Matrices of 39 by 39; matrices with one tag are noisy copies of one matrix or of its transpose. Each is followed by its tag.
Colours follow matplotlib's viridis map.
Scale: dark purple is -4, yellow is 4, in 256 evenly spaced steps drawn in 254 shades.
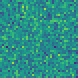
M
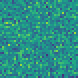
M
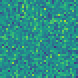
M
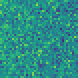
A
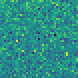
A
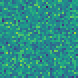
M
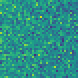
A
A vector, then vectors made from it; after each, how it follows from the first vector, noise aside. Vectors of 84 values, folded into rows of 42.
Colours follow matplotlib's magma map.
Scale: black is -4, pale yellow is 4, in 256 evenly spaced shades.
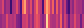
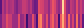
wrapped around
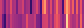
wrapped around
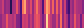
copied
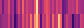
reversed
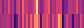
reversed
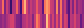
copied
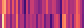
wrapped around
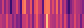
copied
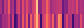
reversed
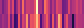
reversed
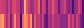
wrapped around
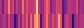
reversed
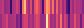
copied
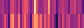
wrapped around
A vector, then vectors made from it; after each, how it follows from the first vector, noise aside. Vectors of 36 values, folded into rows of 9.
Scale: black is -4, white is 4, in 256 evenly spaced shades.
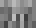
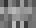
wrapped around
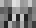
scaled up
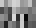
scaled up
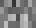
sign-scrambled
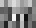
scaled up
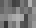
sign-scrambled
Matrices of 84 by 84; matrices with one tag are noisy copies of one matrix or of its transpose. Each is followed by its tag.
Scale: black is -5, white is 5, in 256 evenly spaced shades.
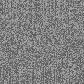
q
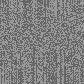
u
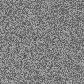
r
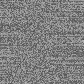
u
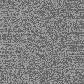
q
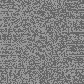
q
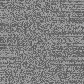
u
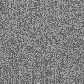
q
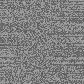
u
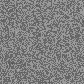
r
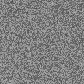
r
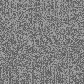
q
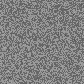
r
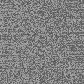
q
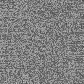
q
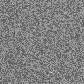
r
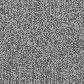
q
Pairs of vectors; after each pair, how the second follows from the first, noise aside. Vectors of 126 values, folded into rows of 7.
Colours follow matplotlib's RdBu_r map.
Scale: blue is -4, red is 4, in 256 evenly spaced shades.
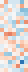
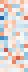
wrapped around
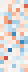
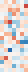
copied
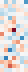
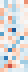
sign-scrambled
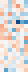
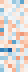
reversed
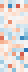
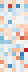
negated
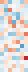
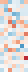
copied
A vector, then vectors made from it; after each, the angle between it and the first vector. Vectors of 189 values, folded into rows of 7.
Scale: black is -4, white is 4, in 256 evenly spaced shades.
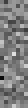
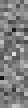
nearly parallel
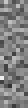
nearly opposite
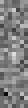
orthogonal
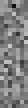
partly opposed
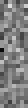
orthogonal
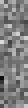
partly aligned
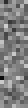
nearly parallel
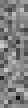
partly aligned
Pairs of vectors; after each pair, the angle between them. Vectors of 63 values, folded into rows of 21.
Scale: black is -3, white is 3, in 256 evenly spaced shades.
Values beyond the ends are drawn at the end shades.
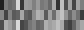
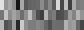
nearly opposite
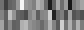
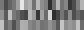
nearly parallel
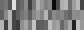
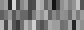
nearly parallel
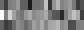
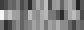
nearly parallel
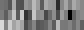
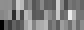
nearly opposite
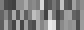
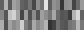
partly opposed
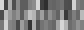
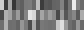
nearly parallel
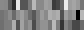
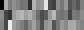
orthogonal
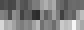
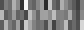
orthogonal
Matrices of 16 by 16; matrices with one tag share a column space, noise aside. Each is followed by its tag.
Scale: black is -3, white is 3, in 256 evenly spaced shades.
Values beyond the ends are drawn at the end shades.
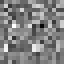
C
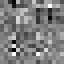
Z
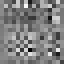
Z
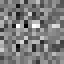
C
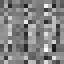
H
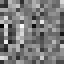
H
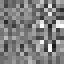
C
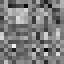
Z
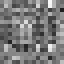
H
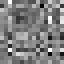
Z
